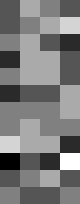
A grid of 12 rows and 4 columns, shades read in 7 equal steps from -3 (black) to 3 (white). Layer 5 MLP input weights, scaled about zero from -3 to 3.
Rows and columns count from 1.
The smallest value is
-3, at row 10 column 1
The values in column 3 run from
-2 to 1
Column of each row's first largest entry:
2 4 2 2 2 4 4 2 1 4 3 1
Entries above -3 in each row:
4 4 4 4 4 4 4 4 4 3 4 4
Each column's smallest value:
-3 -1 -2 -2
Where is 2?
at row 2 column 4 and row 9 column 1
